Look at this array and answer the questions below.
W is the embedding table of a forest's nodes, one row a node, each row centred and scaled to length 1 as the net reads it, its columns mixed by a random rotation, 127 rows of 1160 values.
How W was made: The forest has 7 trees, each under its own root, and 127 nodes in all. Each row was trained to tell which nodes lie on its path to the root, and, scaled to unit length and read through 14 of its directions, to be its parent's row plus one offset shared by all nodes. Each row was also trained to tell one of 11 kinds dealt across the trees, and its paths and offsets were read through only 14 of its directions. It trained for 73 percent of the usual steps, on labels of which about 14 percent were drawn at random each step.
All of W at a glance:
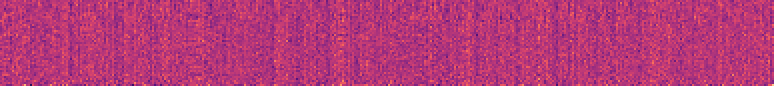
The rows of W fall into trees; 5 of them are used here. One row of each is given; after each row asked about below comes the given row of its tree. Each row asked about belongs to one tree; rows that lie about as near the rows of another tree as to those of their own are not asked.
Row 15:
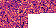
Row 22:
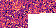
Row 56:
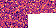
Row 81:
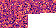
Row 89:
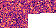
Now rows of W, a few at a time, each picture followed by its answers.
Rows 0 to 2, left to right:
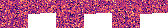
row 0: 15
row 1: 56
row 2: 15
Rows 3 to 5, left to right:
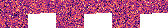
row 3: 56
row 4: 56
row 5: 81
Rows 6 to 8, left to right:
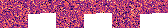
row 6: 89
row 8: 56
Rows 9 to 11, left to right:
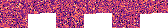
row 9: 89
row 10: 56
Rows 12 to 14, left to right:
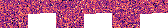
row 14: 89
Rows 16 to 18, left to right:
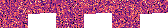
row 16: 81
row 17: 56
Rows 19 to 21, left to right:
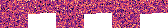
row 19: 56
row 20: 81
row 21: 89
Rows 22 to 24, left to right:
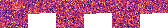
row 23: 89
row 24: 81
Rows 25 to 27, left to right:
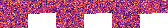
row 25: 22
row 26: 89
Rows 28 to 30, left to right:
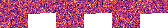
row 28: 89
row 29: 22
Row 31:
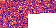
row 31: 89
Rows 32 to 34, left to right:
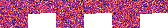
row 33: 56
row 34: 89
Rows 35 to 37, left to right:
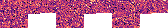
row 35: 81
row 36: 56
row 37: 56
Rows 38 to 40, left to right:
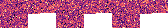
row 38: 56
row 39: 81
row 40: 56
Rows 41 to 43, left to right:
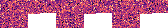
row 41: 56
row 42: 56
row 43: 81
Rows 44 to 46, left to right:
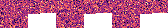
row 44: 15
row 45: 89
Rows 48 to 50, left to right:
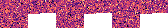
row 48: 15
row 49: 56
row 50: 81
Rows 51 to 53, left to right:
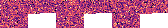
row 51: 89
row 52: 22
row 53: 15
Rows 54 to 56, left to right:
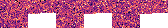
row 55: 15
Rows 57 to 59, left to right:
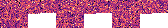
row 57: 56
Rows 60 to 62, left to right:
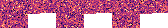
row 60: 89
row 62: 15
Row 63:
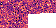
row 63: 89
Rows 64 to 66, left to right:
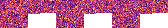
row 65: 56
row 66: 15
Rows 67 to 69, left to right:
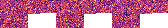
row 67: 89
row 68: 56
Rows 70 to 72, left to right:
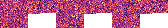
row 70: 22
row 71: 89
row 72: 56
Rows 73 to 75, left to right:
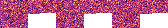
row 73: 89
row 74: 56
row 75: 89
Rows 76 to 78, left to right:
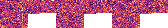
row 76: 56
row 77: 15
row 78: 15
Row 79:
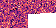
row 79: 89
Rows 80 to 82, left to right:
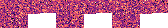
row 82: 89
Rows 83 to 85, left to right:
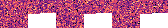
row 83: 22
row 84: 15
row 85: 15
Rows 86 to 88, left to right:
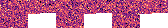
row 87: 15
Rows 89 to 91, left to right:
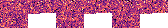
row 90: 56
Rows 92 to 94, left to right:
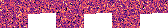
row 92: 15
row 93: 15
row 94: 81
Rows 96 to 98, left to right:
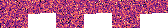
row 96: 56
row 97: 81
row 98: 89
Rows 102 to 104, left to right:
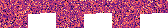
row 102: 81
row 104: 22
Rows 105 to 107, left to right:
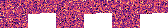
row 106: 56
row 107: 81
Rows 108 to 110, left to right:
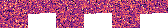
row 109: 56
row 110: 89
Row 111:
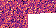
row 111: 89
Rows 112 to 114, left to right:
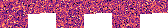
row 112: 89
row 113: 89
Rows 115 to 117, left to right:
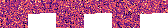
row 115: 81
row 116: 56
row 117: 56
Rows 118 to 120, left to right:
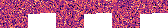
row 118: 56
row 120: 15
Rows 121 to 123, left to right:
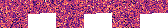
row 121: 15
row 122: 15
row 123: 89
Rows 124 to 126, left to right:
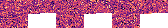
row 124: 81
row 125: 56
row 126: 56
